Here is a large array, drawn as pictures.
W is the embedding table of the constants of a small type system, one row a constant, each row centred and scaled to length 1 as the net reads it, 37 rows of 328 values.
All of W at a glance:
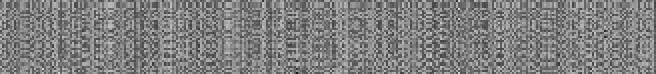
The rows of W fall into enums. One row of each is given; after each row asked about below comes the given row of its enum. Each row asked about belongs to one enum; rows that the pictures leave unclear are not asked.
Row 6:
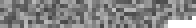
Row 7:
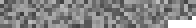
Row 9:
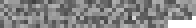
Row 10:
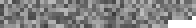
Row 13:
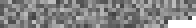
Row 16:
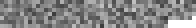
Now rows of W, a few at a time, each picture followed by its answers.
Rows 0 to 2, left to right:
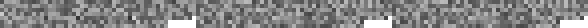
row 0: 9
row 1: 13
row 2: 13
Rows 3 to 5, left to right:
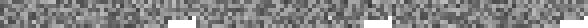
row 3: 13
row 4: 9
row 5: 10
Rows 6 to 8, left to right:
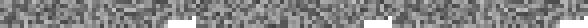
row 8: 6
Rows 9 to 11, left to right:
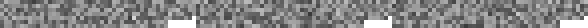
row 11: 7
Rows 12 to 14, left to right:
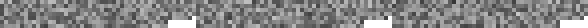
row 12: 10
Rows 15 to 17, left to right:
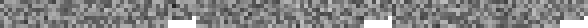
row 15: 9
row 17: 10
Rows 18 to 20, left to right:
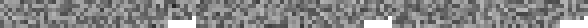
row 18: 9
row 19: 7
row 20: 6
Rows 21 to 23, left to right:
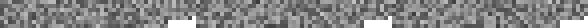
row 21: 13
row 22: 7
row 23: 7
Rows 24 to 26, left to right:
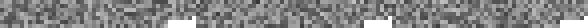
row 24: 6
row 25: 7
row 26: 10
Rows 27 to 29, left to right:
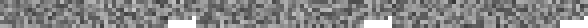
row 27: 16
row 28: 6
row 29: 7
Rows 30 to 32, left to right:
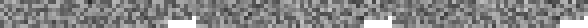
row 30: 9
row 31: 16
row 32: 16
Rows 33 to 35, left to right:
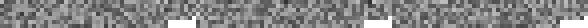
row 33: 7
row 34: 9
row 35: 13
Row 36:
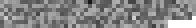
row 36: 9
